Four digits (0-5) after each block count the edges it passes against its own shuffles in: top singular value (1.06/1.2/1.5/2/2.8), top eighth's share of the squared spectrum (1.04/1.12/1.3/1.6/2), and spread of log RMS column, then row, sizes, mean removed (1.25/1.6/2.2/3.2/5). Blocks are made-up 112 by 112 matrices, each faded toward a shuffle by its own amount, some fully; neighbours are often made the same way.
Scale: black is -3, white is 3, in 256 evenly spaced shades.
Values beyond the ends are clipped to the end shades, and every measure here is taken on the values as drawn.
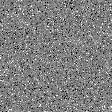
0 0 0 0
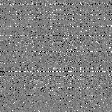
4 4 2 3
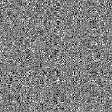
4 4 3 3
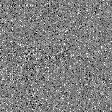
3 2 1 1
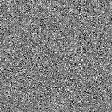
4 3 1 1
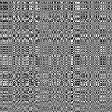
5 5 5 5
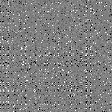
5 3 2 2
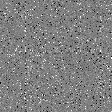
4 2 1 1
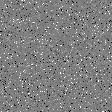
0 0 0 0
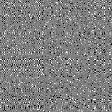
5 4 3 3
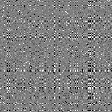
5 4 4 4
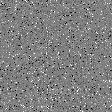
3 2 0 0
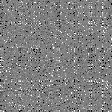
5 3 2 2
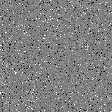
3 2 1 0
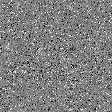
3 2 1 1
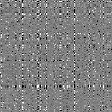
5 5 4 3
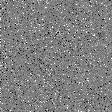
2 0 0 0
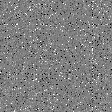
3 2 1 0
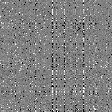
5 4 3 2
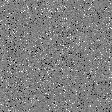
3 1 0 0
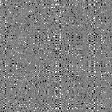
5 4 3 2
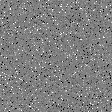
0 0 0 0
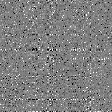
4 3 2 2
